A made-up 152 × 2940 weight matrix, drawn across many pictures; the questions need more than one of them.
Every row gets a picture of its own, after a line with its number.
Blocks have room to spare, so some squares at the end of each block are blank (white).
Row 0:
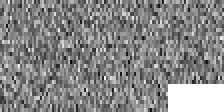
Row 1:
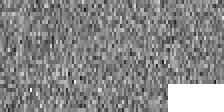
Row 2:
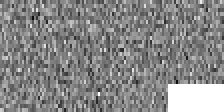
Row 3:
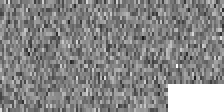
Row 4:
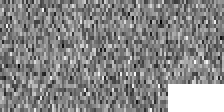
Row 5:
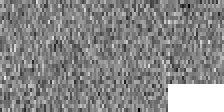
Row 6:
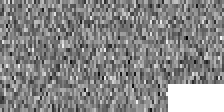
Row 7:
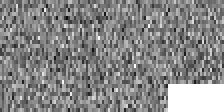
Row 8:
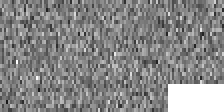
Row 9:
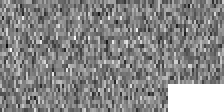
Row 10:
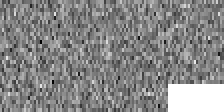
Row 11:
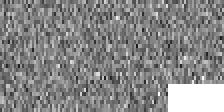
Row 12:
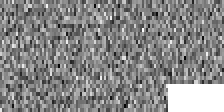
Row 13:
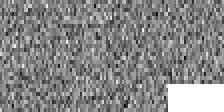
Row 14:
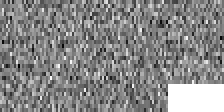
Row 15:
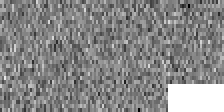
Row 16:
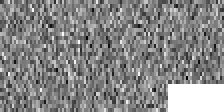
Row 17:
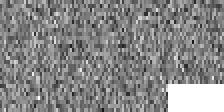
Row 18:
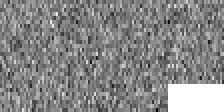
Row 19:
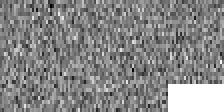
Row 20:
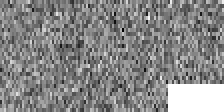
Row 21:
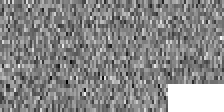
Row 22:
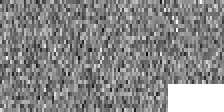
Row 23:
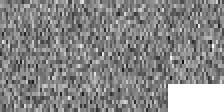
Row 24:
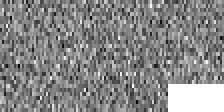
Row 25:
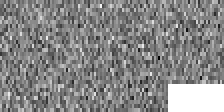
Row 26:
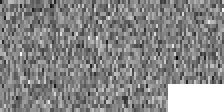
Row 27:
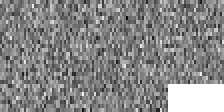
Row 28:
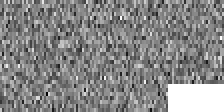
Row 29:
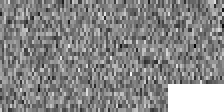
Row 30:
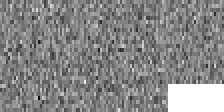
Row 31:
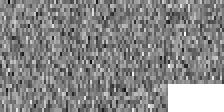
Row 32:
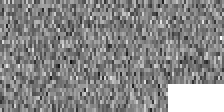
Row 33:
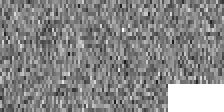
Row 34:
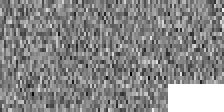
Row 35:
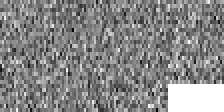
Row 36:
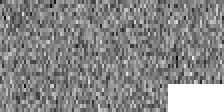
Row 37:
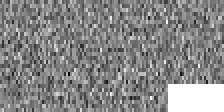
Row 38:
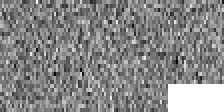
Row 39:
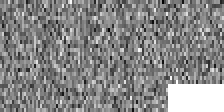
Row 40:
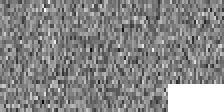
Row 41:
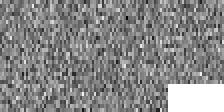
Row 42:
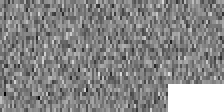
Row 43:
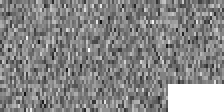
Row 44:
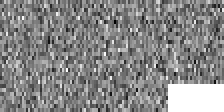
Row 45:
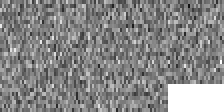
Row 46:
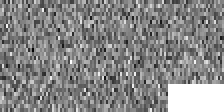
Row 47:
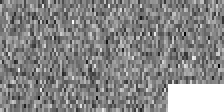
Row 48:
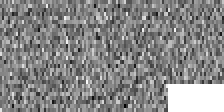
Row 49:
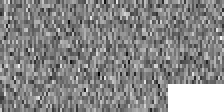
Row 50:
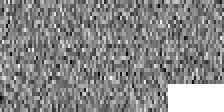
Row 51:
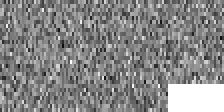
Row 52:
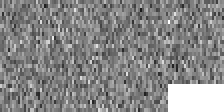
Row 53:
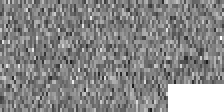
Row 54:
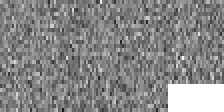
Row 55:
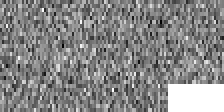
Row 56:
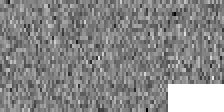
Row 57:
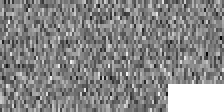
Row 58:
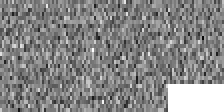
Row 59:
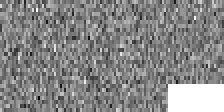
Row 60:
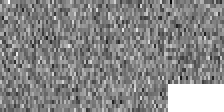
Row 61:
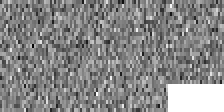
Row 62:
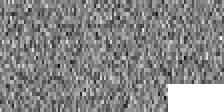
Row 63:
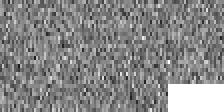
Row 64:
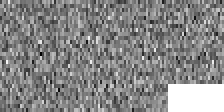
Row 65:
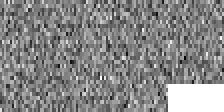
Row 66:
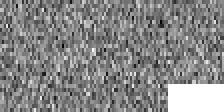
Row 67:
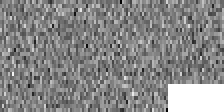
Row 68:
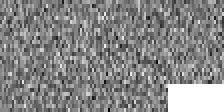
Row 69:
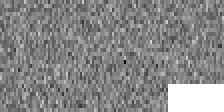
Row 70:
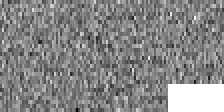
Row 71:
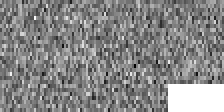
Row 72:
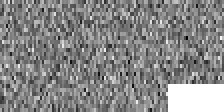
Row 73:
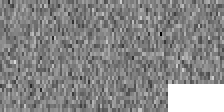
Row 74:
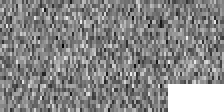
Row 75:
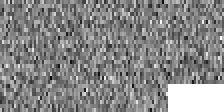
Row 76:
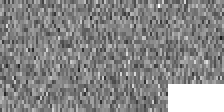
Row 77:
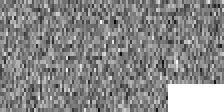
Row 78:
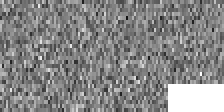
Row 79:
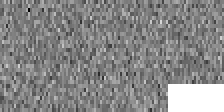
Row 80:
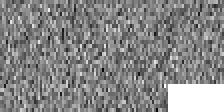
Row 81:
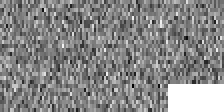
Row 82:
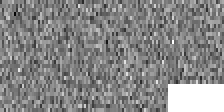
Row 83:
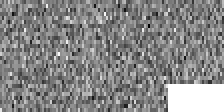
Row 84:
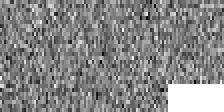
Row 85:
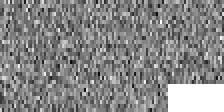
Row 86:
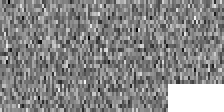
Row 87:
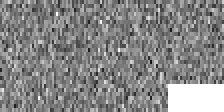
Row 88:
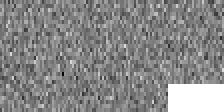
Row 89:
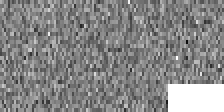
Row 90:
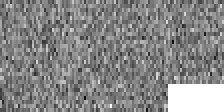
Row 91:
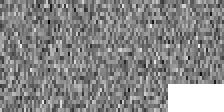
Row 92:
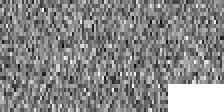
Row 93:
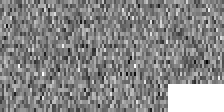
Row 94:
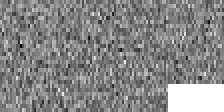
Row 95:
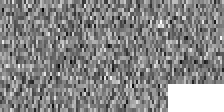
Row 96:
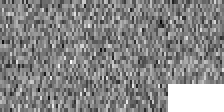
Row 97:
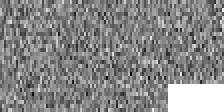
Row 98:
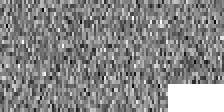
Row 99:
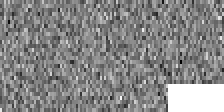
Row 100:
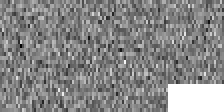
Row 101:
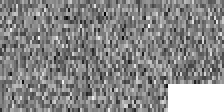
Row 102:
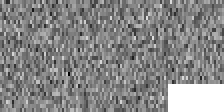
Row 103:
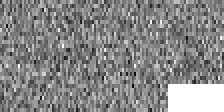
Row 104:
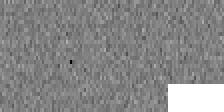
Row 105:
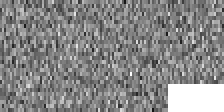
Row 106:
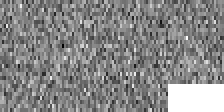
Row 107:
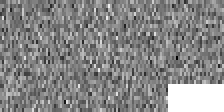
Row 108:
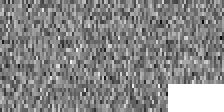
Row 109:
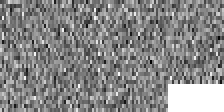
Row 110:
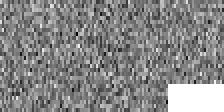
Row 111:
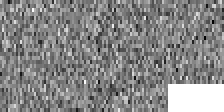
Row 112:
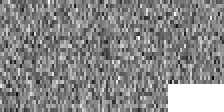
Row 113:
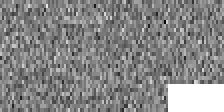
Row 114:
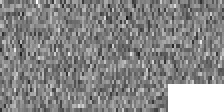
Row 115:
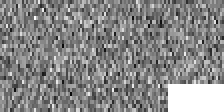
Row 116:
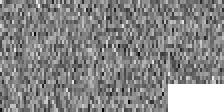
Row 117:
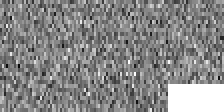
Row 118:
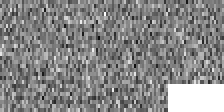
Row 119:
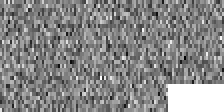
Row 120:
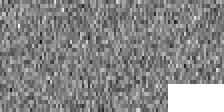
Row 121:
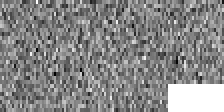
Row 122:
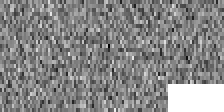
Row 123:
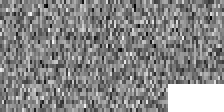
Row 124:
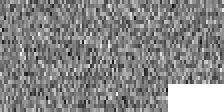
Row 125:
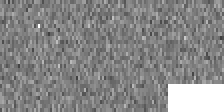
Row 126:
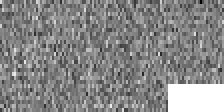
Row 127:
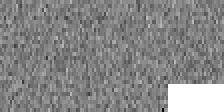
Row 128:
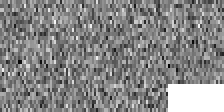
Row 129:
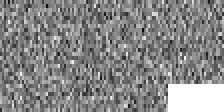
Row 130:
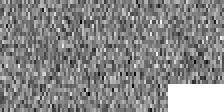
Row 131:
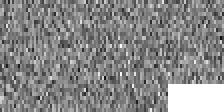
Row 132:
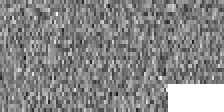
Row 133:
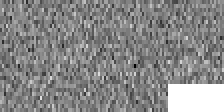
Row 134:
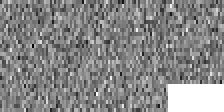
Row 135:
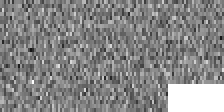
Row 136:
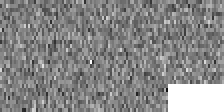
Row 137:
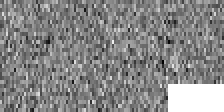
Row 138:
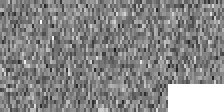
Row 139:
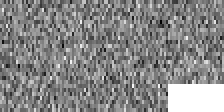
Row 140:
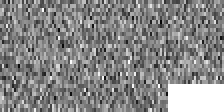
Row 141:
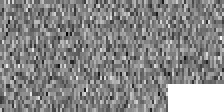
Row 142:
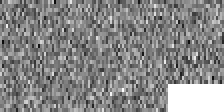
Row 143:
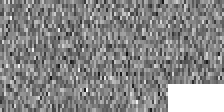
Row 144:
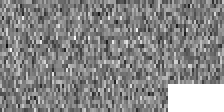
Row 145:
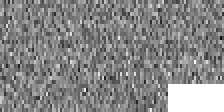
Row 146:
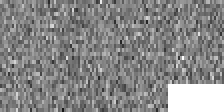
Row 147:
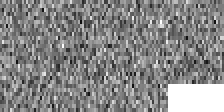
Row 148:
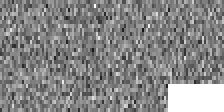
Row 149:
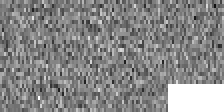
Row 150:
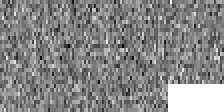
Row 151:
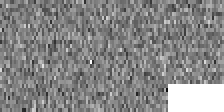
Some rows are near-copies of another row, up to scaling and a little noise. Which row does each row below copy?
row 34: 97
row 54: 146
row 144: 9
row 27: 41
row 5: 15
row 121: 38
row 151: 136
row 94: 100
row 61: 134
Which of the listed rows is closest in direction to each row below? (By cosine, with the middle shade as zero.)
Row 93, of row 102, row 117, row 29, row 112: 29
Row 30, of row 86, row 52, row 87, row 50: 86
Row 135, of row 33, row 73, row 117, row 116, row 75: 117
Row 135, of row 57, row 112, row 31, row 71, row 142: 57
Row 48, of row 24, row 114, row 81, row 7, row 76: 114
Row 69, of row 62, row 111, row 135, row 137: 137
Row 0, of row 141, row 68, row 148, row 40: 141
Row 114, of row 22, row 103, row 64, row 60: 103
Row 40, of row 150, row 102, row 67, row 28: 150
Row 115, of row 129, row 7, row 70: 70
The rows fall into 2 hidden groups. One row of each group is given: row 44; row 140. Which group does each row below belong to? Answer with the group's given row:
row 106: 140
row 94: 44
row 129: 140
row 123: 44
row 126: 44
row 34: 140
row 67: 140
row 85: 140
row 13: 140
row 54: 44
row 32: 140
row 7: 140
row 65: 140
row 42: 140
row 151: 44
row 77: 44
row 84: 44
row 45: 44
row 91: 44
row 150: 44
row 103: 140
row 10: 44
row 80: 44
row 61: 44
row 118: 140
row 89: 44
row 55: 140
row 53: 140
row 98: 140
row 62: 140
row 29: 140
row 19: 44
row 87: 44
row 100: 44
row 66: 140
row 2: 44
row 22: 44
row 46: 140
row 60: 44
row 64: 44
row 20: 44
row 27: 44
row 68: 140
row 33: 44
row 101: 140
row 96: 140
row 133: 140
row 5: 44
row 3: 140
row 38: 44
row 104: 140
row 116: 44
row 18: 44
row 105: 140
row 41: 44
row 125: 140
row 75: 140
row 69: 44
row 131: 140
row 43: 44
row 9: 44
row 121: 44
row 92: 140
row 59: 44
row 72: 140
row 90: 44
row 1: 44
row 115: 140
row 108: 140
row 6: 140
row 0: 140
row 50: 140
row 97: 140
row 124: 44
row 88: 140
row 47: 44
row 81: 140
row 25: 44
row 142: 44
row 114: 44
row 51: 140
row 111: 44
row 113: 140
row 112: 44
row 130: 140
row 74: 140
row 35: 44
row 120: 44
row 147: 140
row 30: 44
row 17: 44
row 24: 140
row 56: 44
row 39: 44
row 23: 44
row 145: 140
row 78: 44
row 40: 44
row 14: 140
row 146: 44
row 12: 140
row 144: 44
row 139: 140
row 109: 44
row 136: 44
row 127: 140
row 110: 44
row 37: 44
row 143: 140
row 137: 44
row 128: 44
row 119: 140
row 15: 44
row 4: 140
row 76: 140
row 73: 44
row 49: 140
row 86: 44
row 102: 44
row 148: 140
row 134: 44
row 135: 140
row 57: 140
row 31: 44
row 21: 140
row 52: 44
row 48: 140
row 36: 44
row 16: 44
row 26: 44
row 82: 44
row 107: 44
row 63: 140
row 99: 140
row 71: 140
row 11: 140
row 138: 44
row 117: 140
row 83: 140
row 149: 44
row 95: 140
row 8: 140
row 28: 140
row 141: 140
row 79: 140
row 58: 140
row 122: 44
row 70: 44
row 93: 140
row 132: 44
